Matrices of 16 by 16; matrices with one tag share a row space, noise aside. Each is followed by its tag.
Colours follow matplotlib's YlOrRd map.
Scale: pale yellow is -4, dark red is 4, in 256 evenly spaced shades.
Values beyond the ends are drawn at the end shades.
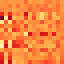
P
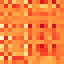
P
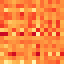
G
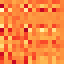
P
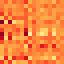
P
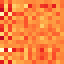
P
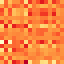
P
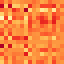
P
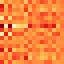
P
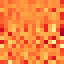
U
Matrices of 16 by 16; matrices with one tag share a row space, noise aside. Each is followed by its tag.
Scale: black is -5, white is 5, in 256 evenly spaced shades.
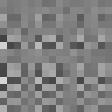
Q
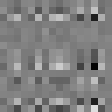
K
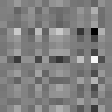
K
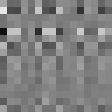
Q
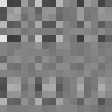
Q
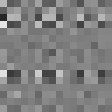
Q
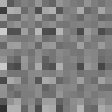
Q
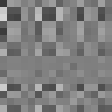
Q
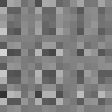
Q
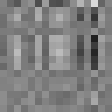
K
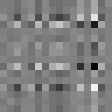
K
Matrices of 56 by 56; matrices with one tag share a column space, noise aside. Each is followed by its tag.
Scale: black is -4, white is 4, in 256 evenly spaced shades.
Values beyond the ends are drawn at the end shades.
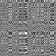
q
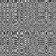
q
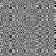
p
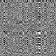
q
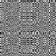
q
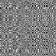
p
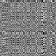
q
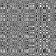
p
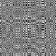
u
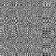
u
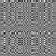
q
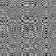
u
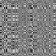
p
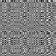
q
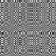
q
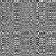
q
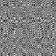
u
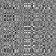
p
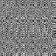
u
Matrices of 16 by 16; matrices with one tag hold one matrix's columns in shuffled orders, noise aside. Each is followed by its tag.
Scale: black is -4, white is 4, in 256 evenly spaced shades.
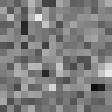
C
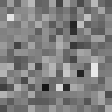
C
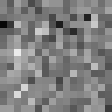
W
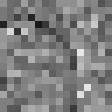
W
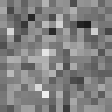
W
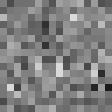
C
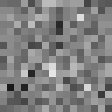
C
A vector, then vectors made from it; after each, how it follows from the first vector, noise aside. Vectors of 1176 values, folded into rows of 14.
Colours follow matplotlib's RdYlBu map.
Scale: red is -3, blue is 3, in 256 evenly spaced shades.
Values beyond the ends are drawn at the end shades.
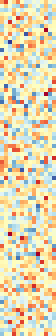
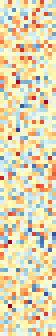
reversed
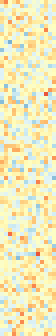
shrunk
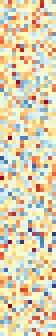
reversed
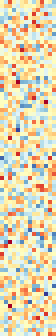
reversed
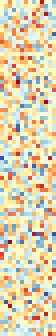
reversed
